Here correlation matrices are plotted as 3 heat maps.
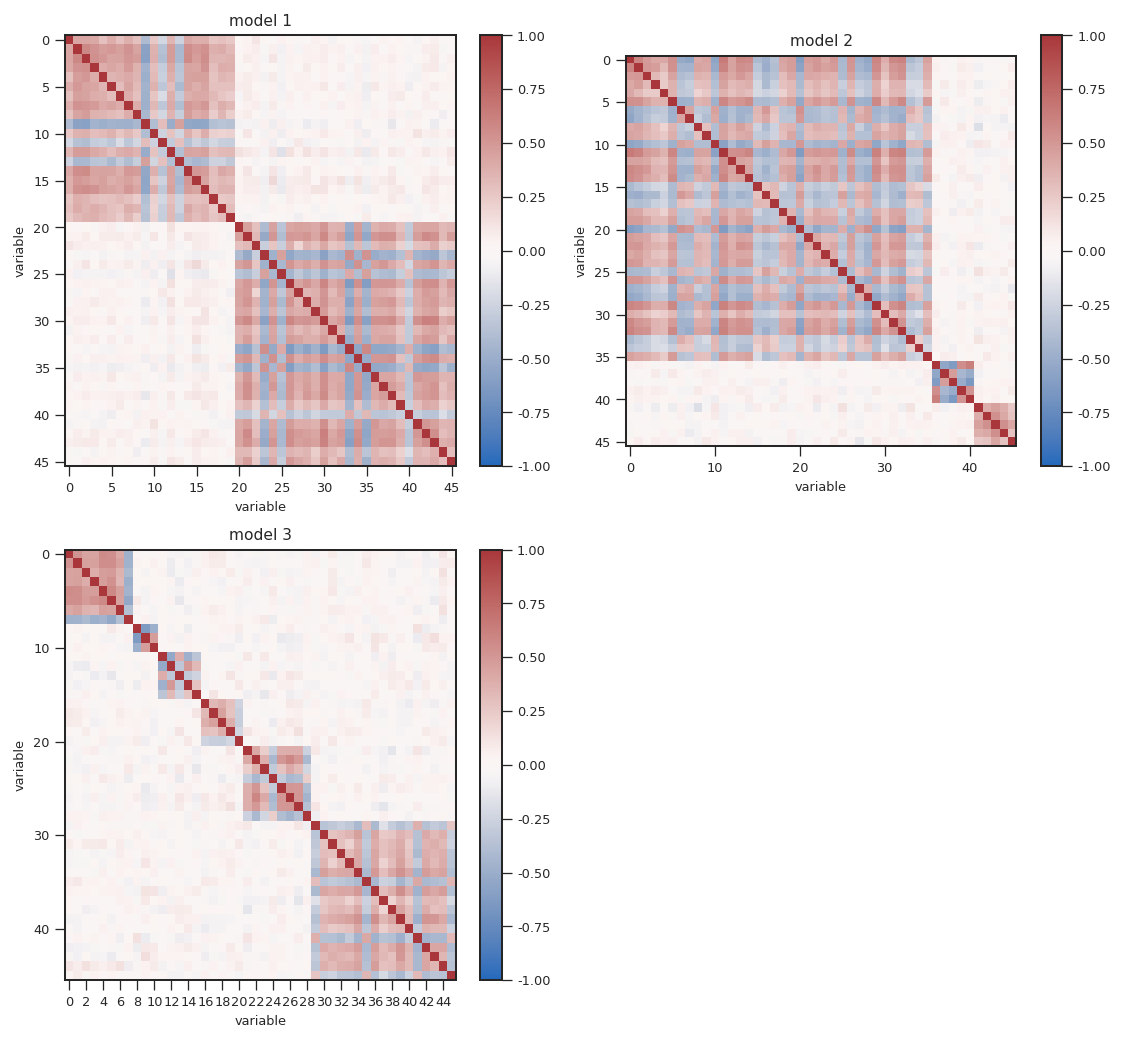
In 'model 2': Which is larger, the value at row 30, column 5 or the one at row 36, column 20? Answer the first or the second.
the first
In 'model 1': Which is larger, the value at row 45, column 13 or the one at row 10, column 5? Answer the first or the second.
the second
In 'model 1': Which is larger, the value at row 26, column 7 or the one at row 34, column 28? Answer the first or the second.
the second
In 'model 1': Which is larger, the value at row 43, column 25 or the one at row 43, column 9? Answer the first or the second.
the second
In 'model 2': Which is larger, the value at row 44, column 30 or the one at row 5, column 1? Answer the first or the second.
the second
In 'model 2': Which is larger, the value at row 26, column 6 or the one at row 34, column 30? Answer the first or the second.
the second
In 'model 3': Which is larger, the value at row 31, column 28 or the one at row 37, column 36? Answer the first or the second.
the second
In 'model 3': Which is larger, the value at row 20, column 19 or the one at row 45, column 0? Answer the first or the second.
the second
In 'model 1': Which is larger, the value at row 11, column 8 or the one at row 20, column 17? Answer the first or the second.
the second
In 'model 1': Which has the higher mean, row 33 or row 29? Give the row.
29
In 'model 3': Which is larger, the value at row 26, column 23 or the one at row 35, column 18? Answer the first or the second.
the first
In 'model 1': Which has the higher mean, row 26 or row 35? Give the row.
26
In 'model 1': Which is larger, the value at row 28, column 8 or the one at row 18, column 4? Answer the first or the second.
the second
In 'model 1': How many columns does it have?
46
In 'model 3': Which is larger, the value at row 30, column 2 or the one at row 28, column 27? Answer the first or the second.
the first
